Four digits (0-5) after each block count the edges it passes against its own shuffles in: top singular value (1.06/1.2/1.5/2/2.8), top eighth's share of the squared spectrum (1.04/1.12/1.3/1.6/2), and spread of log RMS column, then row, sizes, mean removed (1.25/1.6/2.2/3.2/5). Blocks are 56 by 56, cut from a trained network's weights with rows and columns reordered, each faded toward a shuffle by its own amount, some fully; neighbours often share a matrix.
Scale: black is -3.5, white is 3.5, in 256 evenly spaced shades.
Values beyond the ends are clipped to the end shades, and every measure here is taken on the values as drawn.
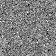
0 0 0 0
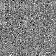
1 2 1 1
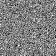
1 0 0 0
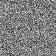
0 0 0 0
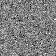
0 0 0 0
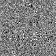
2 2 1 1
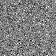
1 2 0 1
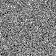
0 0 0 0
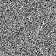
0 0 0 0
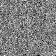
0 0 0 0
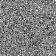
0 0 0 0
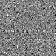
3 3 1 1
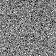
1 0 0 0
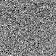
1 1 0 0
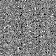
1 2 0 1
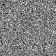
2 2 0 1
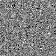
1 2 0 1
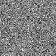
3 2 0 1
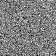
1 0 0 0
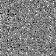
2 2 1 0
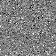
2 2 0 0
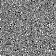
0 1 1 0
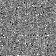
1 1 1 1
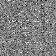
1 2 0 1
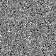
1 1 0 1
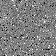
2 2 0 1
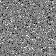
2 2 0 1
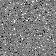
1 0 0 0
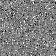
1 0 0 0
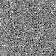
1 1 0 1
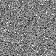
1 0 0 0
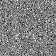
0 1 0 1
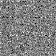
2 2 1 2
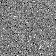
1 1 0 0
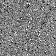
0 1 0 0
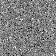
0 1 0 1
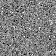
1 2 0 1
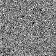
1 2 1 1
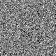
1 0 0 0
